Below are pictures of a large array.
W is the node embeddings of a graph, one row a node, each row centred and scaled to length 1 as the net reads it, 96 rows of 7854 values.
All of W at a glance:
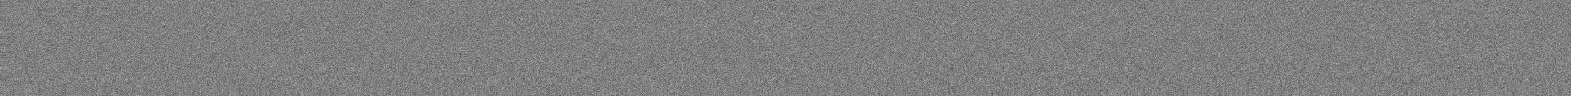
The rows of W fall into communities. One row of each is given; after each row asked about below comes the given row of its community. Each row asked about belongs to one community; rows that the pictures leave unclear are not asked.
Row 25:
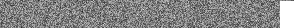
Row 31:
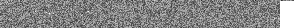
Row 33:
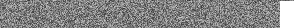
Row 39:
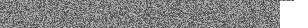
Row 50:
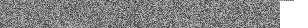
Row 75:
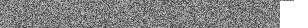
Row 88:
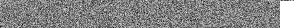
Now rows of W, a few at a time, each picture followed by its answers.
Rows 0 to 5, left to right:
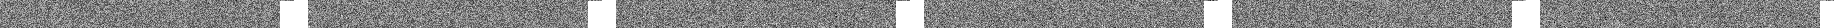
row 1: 75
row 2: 25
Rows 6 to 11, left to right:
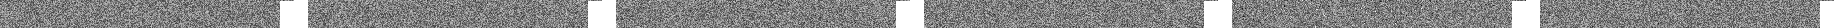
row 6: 75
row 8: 33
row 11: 39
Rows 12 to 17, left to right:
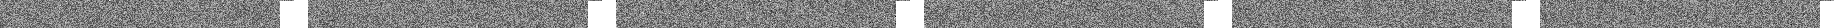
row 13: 75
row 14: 31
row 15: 33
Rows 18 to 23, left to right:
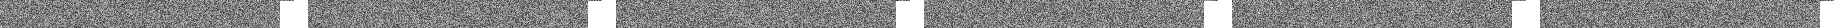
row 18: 75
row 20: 25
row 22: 31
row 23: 33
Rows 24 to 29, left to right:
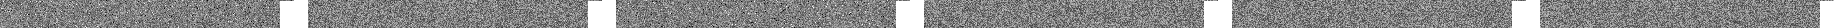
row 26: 25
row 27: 88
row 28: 39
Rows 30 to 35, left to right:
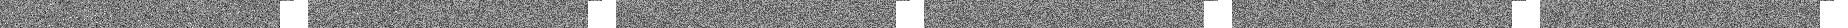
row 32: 88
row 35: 88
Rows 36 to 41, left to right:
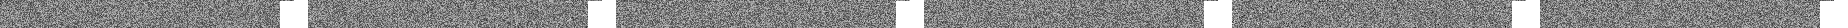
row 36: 25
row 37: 75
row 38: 75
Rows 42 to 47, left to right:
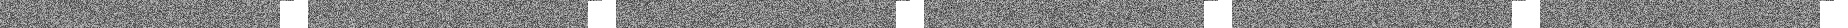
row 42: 50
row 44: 25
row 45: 33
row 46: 75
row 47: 50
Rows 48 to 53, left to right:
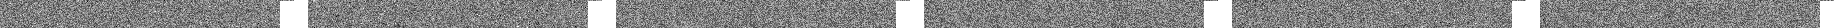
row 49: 33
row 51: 25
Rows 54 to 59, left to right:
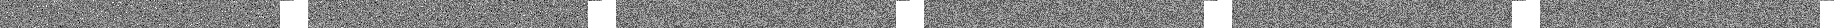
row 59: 50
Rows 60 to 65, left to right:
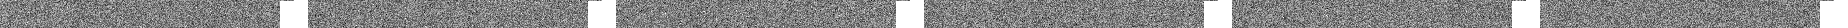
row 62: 31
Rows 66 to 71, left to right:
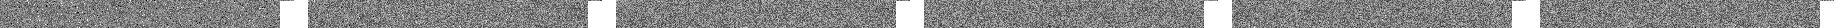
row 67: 88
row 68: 88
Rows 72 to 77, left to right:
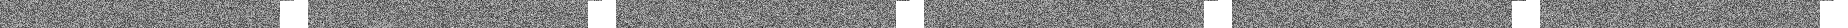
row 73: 50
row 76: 25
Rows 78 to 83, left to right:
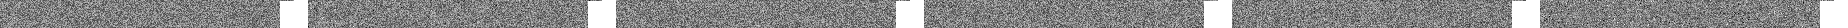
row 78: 39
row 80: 25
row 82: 25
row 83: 39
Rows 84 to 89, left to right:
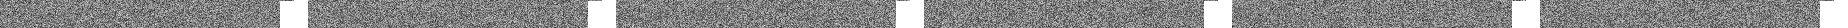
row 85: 33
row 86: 33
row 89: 75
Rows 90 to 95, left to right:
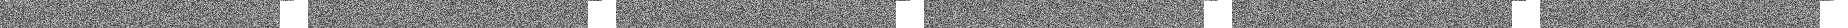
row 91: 75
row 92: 39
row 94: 39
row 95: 33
